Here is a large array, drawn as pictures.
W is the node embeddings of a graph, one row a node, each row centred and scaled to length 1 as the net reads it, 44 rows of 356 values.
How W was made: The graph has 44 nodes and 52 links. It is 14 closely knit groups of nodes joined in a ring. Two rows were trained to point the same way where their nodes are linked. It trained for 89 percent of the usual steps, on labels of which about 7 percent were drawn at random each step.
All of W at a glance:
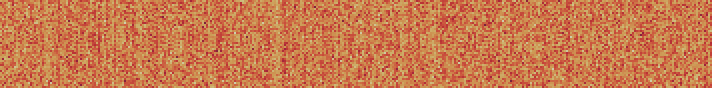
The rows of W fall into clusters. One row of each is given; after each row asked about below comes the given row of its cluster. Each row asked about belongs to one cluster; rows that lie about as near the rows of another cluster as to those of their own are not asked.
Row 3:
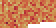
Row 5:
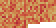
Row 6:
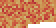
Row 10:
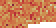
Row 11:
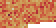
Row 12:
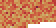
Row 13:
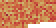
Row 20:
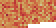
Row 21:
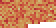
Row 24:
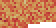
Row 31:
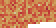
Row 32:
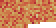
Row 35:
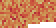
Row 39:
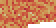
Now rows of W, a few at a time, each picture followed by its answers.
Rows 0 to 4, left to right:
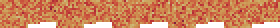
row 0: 12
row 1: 10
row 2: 11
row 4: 11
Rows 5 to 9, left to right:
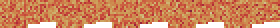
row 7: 31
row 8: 35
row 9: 21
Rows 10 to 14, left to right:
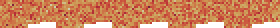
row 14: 5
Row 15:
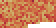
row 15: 39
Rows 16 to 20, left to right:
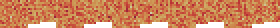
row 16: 32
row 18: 20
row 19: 3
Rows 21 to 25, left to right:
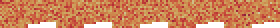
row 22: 24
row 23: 32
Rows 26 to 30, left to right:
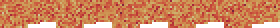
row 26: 13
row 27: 12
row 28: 21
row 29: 31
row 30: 6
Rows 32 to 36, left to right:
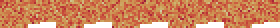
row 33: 6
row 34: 39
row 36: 13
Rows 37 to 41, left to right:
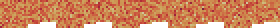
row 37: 5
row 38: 35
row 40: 10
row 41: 6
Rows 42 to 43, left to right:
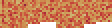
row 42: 3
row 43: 24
